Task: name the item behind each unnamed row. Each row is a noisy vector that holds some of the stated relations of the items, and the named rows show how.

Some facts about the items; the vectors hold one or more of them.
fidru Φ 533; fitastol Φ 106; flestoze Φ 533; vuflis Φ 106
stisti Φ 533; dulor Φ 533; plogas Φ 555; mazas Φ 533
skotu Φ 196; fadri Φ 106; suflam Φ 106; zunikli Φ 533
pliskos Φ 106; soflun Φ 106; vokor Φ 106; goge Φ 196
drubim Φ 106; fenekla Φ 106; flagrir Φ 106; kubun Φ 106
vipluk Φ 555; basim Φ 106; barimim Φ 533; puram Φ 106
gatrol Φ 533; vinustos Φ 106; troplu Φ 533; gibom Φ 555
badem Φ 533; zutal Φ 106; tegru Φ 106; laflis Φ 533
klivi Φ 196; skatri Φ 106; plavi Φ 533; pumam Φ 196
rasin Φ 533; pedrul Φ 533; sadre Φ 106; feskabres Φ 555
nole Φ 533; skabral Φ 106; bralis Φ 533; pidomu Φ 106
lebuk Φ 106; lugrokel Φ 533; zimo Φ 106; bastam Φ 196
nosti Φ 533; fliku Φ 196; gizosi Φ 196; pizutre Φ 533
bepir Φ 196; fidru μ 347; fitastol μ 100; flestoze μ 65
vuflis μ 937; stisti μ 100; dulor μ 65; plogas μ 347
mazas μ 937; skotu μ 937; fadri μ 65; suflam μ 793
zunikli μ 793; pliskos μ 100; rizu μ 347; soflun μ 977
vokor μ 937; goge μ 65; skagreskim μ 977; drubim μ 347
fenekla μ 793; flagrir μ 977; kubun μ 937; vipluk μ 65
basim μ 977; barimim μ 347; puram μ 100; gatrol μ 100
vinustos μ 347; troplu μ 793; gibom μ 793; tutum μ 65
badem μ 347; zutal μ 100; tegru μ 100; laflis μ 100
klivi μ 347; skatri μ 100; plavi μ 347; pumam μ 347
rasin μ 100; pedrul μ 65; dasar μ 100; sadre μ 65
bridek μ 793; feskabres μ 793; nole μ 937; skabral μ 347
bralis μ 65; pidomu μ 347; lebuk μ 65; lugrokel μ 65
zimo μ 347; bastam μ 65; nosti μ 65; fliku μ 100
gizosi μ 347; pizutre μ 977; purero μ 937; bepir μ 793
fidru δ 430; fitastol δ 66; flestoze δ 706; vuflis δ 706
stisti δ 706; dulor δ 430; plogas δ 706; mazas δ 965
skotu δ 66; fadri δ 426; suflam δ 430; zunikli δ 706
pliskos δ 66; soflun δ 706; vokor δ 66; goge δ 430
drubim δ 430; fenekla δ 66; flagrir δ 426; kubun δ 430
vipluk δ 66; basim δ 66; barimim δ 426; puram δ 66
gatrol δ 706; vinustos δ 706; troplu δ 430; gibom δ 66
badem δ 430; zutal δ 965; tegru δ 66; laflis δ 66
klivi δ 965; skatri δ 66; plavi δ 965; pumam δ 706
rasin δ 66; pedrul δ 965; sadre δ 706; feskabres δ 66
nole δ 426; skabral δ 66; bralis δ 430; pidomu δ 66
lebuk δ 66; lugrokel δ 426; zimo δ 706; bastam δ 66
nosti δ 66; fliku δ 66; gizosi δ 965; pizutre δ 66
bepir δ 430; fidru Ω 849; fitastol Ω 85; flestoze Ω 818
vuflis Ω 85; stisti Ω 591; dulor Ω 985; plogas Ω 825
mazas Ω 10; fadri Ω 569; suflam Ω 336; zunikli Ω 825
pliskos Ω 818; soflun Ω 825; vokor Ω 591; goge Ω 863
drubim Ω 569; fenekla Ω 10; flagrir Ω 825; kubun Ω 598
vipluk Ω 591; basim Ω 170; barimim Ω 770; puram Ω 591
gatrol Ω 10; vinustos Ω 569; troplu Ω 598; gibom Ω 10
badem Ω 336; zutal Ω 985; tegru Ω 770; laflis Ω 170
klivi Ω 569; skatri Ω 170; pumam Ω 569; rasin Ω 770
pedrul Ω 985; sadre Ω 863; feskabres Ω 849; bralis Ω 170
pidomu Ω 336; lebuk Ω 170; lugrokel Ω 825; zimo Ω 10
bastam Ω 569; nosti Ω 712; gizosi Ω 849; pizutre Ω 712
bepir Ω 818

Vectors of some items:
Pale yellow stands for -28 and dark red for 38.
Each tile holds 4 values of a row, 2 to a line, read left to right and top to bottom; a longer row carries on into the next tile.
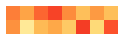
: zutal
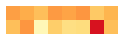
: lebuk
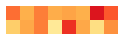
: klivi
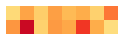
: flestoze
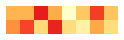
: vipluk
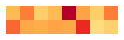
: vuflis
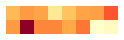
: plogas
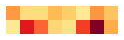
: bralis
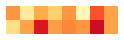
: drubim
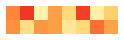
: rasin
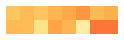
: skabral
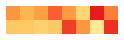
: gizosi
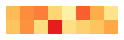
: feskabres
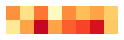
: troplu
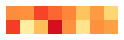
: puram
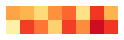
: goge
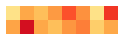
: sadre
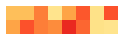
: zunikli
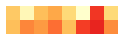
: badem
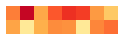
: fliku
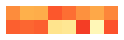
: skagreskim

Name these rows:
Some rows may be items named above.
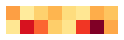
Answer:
bralis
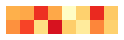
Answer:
vipluk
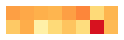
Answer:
lebuk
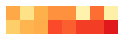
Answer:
suflam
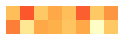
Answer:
nole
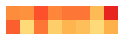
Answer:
flagrir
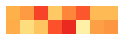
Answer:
fenekla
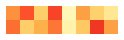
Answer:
pizutre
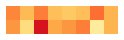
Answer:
mazas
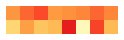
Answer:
bastam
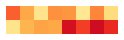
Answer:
bepir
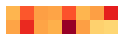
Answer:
pumam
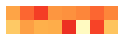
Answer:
bastam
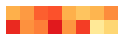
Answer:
stisti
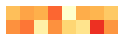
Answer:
nosti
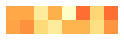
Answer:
barimim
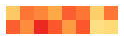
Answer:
gatrol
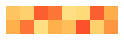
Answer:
pedrul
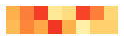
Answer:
gibom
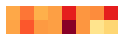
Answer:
pumam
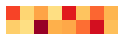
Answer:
kubun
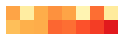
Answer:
suflam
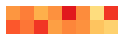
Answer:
soflun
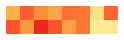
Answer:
gatrol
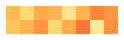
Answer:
plavi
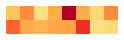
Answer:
vuflis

